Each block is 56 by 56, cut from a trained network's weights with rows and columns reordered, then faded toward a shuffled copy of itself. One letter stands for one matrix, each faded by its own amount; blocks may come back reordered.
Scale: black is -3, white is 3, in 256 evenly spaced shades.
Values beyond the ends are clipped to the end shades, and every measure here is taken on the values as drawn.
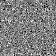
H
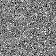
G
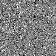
G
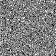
G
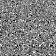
H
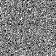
G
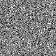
H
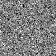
G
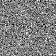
H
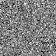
H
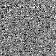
H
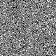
G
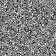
G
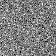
G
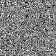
H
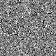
H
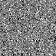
H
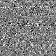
H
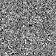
H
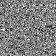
H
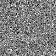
G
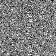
G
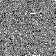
G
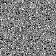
H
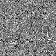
H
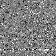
G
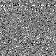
G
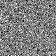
G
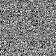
H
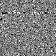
G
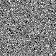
G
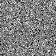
G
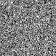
G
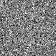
G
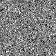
G
